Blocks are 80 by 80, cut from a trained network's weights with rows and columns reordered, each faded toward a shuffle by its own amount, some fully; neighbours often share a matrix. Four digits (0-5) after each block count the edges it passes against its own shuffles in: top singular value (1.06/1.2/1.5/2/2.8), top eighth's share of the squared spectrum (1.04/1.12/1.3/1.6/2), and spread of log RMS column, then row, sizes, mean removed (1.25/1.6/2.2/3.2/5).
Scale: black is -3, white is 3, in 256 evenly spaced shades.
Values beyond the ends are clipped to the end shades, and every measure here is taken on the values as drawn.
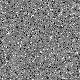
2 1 0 0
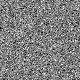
0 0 0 0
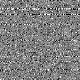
4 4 0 3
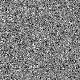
2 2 0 0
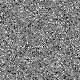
2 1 0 0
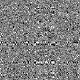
4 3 2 2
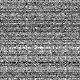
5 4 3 2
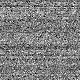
3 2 0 1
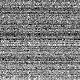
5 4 2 2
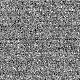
2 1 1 0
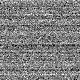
4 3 0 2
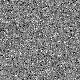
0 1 0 0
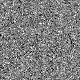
0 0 0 1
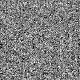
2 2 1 1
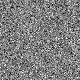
0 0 0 0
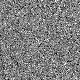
0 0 0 0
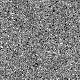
0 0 0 0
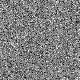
1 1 0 0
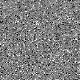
3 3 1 2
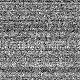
4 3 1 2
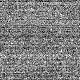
3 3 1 1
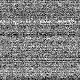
4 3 1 2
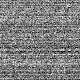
4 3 1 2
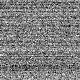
4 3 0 1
